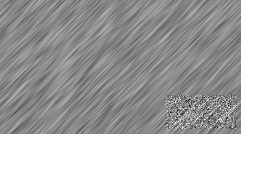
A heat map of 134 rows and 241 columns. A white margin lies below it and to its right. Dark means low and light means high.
Neither half mirrors the other. No row or column stands out. A few values lie far out on both sides of the bulk. Streaks slant up to the right. An odd patch, rougher than its surroundings, sits in the bottom right. Values change most from cell to cell in the bottom right. No overall slope runs across the table.
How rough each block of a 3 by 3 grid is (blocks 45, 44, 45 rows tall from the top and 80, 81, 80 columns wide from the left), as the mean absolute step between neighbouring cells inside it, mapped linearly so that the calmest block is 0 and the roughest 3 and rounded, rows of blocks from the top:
0 0 0
0 0 0
0 0 3
